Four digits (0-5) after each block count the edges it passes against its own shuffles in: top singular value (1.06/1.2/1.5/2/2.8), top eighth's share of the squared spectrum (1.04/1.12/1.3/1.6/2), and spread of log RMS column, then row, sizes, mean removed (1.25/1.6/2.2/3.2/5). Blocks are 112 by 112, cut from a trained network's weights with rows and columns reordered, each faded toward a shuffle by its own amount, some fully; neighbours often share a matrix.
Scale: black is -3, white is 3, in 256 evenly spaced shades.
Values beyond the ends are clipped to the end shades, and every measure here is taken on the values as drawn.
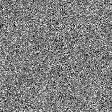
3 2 1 1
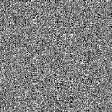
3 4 3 1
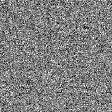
3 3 0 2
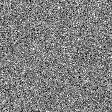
0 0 0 0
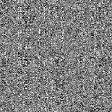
3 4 3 2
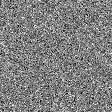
0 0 0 0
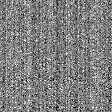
4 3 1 3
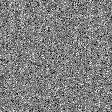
1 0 0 0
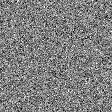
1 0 0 0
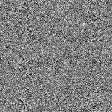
3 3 1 2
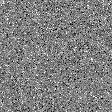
0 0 0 0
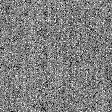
2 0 0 0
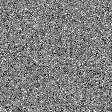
0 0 0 0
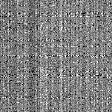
4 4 2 4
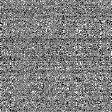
3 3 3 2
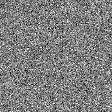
2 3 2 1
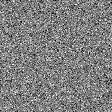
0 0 0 0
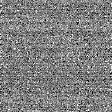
3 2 3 1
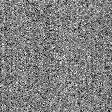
2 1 0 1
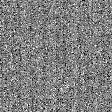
2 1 0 0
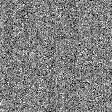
1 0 0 0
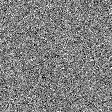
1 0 0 0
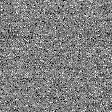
1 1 1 0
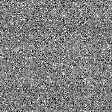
2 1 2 0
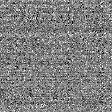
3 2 3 1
